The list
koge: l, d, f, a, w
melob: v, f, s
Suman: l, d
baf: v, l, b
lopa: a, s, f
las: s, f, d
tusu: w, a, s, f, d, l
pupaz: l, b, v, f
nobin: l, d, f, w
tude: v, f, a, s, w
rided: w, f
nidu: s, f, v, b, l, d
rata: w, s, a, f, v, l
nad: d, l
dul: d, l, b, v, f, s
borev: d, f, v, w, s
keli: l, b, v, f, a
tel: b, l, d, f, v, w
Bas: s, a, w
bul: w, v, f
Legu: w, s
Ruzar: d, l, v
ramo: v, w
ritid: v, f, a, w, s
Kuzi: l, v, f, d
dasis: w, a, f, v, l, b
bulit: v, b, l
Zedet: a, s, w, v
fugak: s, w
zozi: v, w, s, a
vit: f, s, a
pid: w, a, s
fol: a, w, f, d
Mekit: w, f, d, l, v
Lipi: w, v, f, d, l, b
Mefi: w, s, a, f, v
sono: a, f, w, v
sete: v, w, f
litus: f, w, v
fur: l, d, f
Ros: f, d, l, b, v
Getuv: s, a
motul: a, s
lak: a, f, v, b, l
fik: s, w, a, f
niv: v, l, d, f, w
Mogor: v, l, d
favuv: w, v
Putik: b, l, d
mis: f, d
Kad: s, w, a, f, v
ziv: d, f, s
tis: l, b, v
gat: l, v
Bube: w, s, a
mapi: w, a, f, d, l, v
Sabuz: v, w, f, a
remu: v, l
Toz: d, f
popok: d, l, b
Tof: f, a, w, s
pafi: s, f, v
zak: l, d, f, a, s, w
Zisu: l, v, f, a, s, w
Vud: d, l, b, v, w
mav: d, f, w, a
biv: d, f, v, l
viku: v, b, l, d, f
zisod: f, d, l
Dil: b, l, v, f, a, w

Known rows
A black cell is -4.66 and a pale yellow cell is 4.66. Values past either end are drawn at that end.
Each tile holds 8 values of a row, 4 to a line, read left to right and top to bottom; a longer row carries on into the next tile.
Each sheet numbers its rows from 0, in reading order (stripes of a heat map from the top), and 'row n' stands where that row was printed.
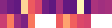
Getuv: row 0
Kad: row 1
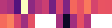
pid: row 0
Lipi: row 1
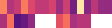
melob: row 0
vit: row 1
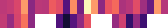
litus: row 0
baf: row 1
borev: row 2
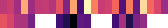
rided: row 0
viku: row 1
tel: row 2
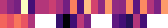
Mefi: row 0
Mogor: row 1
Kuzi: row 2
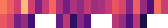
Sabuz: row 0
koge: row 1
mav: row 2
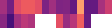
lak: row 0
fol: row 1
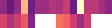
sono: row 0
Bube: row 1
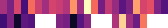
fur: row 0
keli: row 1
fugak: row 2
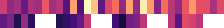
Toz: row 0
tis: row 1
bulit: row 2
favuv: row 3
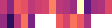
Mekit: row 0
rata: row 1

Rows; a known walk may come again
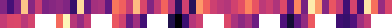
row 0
Zedet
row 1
fik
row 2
Sabuz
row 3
popok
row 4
bul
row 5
baf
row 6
Putik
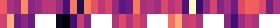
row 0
tude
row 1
Ruzar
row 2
las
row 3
Tof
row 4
lak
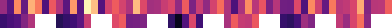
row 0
gat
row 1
tis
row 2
zozi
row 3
biv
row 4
pafi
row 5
Suman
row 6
litus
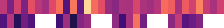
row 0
nobin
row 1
tel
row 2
mis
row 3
ramo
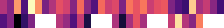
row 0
pupaz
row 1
mav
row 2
Lipi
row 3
Bas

